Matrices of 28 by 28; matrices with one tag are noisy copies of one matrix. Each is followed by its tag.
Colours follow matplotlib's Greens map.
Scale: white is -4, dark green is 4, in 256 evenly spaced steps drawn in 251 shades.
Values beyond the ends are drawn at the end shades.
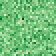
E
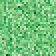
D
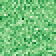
E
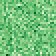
D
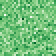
E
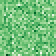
D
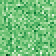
D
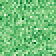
E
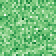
E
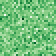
E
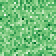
E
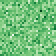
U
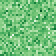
U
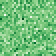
E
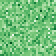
U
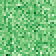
D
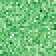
U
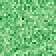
E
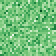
U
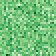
D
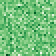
D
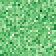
U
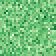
U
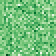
D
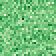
E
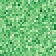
U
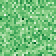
E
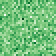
E
